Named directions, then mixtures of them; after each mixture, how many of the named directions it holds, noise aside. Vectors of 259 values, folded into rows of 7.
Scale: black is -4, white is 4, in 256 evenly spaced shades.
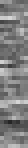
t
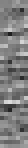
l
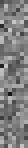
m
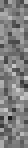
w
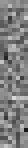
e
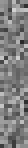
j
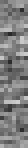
one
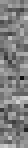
three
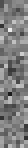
two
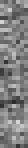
two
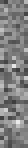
two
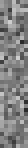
one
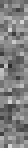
three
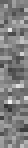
two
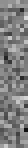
two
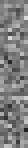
three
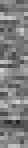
one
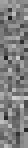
two
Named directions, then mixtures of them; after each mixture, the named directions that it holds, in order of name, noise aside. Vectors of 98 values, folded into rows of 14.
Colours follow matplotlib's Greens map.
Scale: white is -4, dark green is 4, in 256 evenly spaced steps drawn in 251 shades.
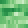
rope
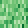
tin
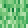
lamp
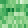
lamp, rope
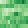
rope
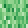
lamp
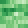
rope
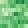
rope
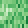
rope, tin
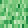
tin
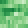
rope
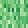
lamp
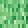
lamp, tin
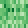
lamp, rope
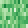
lamp, rope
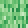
lamp, tin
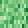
tin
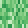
lamp, tin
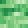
rope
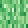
lamp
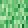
tin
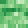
rope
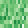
tin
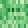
lamp, rope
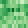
lamp, rope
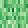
lamp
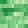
rope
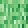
lamp, tin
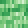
rope, tin
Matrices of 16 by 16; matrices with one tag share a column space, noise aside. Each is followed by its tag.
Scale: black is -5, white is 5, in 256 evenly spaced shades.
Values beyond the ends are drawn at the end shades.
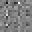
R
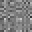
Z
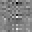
Z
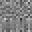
Z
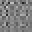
R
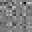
R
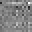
R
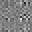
Z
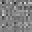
R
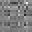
R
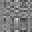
Z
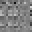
R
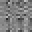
Z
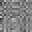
Z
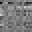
R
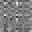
Z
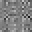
Z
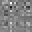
R
